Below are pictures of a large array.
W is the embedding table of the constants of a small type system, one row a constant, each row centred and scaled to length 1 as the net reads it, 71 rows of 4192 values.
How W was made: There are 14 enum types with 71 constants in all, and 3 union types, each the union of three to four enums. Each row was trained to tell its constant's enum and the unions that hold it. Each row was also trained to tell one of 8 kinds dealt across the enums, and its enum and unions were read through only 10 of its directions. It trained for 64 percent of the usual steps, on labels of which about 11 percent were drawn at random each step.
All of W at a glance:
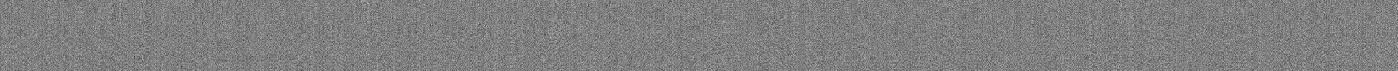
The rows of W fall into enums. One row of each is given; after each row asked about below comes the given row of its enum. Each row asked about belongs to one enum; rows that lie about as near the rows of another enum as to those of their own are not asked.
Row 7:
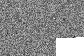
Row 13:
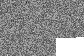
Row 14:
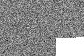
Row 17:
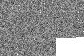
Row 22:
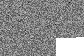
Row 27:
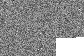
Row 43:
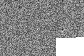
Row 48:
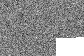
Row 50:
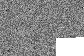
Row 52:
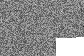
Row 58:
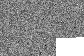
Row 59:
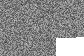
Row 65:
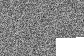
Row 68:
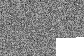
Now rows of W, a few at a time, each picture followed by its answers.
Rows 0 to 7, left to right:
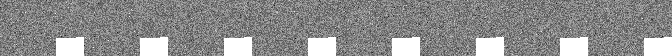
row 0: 59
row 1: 27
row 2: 52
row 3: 22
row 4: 50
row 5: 13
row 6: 59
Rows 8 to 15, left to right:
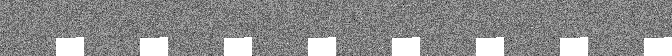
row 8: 22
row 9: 65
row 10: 22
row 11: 68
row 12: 7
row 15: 13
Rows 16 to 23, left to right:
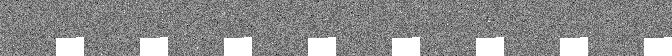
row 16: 22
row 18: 13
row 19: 58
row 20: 27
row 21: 68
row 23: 50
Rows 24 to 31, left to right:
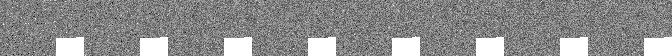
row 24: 59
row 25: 13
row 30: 59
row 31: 14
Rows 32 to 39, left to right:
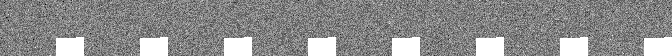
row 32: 59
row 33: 27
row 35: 65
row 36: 68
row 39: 50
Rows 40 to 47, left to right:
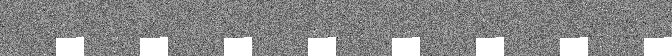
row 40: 14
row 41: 27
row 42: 58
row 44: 22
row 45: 58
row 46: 65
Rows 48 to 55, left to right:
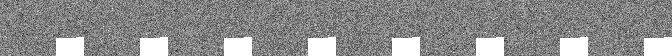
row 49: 17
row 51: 48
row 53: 17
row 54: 68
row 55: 65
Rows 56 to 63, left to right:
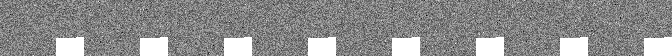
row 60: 43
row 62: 58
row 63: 27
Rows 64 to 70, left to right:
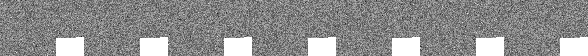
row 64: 68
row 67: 52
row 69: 58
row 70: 13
